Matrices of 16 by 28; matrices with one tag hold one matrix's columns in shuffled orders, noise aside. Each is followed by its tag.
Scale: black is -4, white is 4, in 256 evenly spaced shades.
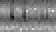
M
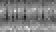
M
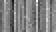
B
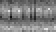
M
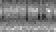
M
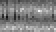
M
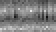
M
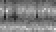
M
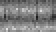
M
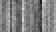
B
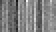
B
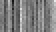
B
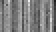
B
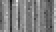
B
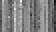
B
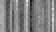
B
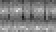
M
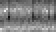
M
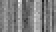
B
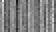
B
